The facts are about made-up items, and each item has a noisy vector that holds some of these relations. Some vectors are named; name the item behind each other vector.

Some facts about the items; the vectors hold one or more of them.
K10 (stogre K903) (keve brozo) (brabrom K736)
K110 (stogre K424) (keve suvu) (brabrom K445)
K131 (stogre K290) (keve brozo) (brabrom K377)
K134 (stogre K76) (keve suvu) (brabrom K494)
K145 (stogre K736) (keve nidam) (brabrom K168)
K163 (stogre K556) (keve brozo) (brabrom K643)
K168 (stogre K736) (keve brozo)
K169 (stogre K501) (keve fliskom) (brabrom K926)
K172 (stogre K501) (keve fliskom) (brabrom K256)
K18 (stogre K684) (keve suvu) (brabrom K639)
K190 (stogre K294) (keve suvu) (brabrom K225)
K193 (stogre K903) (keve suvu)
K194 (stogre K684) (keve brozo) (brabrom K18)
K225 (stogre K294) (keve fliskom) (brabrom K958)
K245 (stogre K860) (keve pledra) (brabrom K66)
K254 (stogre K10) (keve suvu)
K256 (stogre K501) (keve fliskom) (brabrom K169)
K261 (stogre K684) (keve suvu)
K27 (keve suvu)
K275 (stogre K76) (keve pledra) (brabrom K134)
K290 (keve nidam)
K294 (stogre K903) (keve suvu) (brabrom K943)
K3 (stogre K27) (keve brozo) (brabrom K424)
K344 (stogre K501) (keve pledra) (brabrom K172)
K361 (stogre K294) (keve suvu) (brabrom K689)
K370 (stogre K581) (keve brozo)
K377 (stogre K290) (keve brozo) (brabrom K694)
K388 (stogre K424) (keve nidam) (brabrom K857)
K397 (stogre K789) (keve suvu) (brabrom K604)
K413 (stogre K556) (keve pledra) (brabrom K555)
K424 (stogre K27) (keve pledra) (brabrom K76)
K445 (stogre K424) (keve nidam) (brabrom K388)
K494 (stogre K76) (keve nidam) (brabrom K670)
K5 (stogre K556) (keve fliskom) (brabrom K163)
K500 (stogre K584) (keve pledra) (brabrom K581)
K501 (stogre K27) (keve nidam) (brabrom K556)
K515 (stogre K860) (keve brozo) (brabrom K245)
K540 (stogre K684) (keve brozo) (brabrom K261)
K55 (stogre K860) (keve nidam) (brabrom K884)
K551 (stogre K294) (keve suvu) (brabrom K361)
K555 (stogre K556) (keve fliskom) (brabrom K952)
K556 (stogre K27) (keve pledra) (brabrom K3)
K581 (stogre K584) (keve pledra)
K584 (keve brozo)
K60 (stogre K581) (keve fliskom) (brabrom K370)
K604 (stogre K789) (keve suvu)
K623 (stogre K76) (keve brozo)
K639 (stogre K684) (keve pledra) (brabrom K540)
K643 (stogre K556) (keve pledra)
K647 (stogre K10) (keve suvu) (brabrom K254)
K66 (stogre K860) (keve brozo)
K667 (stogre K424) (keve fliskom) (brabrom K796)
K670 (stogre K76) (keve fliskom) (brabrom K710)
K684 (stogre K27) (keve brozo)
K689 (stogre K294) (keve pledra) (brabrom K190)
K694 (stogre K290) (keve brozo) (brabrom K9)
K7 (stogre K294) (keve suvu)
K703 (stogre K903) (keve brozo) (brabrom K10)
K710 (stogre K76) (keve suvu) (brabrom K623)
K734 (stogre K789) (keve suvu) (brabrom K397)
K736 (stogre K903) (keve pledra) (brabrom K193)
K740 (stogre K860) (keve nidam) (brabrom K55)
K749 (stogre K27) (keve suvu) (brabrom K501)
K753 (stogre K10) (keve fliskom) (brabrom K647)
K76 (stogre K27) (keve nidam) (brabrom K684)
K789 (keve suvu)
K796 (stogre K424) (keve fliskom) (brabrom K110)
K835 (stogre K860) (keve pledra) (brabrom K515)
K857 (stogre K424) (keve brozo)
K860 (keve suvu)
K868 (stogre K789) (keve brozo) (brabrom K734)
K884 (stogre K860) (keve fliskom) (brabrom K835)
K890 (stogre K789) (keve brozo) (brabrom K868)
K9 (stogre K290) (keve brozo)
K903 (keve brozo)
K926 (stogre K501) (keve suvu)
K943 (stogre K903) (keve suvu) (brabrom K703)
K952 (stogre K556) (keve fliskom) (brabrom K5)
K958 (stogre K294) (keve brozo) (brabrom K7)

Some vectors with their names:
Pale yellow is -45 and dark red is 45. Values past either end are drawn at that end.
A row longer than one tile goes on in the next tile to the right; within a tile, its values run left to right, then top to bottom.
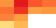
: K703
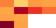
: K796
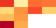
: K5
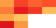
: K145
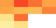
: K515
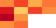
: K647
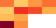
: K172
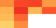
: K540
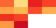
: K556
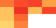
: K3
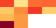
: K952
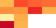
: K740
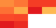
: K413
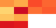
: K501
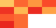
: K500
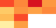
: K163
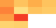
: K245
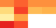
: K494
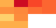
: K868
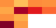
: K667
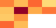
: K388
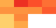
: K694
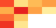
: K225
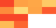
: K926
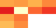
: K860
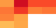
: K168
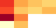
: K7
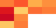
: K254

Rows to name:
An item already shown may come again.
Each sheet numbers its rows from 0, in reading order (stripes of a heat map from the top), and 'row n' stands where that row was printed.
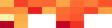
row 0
K740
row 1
K344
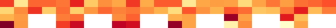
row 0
K952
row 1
K134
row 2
K275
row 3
K169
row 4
K736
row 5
K10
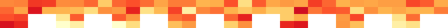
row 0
K413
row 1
K66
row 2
K958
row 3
K397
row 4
K643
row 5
K501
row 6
K835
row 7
K515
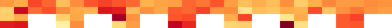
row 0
K501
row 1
K584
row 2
K190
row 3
K344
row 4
K245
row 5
K884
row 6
K639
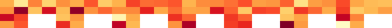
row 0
K424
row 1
K445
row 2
K740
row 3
K27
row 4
K18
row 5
K256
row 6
K193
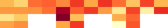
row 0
K290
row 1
K294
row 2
K684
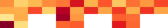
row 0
K884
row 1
K551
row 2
K500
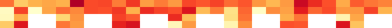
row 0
K76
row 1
K890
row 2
K749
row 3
K903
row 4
K623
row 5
K194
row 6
K55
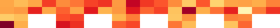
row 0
K60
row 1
K413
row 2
K194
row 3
K388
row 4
K789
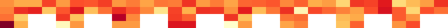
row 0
K753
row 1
K903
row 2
K689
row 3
K749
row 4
K10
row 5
K734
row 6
K131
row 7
K581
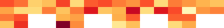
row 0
K710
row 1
K555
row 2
K857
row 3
K604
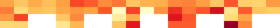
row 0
K245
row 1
K9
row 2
K76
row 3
K110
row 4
K670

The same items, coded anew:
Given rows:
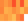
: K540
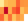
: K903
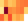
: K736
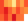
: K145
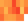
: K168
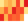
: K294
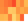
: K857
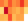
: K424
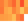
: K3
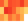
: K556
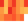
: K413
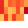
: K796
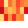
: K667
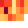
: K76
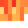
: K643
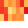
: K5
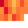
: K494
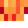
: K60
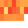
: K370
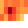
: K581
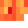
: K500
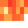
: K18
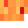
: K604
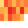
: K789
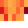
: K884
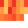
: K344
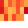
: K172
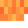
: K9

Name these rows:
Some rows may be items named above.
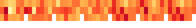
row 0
K225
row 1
K890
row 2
K584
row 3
K694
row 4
K740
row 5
K445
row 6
K740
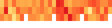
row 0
K958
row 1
K9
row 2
K55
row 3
K110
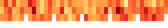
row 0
K245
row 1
K388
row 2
K958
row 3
K190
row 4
K290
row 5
K145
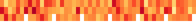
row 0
K753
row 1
K501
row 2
K604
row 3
K515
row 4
K494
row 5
K667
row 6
K194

